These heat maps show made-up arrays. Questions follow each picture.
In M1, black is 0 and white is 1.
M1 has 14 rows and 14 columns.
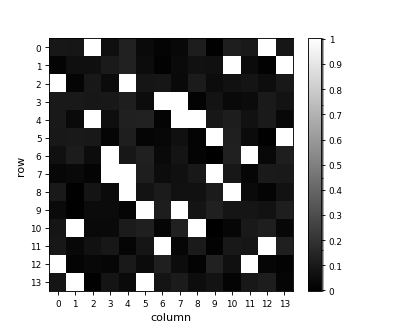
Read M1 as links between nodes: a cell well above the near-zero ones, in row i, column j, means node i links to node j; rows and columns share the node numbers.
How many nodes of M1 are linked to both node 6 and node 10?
0
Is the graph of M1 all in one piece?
yes
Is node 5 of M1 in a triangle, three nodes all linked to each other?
no
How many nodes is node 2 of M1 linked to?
2
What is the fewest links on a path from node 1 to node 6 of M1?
6
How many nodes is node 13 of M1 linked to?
2
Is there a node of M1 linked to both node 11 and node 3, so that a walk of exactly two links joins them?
yes
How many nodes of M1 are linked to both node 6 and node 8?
0
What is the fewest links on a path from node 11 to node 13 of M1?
6
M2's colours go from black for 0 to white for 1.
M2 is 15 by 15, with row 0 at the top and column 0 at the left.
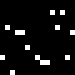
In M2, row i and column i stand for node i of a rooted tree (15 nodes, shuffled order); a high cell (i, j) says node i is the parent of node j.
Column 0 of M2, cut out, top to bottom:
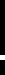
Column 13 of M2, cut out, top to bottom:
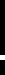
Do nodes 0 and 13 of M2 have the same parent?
yes
